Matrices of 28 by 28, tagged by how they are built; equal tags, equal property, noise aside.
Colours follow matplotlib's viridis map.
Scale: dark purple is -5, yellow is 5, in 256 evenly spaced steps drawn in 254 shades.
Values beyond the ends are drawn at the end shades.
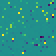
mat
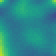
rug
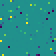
mat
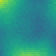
rug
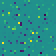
mat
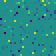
mat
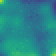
rug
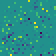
mat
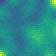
rug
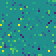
mat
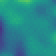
rug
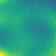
rug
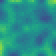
rug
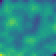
rug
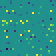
mat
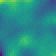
rug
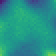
rug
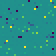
mat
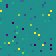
mat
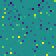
mat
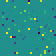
mat
